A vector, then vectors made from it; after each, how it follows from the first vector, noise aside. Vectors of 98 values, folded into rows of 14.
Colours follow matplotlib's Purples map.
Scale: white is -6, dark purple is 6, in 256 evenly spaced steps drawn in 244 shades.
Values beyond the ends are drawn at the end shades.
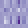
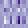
scaled up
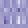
negated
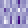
scaled up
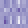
negated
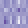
negated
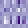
scaled up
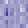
wrapped around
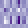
scaled up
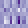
scaled up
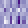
scaled up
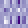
scaled up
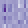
wrapped around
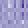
wrapped around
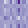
wrapped around
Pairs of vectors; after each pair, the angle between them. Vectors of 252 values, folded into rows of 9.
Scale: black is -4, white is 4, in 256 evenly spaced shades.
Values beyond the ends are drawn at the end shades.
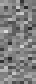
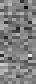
partly aligned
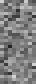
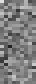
nearly parallel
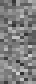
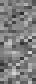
orthogonal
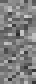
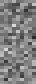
partly opposed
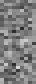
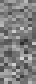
nearly opposite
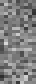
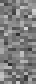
nearly opposite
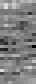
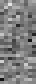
partly aligned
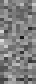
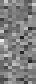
nearly parallel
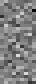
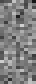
partly opposed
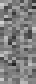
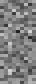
orthogonal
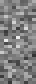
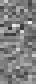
orthogonal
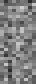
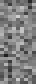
nearly parallel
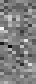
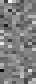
orthogonal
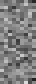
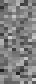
partly opposed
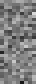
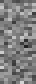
nearly opposite
